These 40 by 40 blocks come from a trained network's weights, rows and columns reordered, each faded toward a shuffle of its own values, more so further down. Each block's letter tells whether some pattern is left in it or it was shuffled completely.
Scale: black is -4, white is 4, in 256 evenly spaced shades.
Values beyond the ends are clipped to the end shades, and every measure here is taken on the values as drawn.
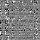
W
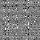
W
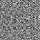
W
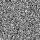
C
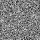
C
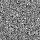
C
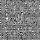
W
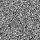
C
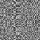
W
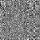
W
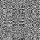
W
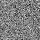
C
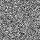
C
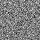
C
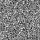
C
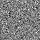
C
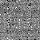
W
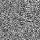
W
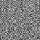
W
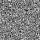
C
